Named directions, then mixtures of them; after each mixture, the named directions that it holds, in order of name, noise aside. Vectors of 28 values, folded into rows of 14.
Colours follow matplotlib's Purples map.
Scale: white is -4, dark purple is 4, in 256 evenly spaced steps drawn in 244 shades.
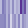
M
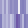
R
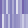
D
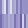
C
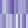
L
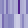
R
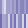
C, D, L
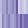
D, M, R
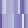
C, D, R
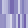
L, R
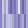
D, L, R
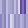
M, R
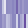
C, L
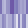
L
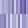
L, M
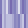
D, L, R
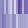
C, M, R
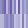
C, D, R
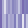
C, D, L
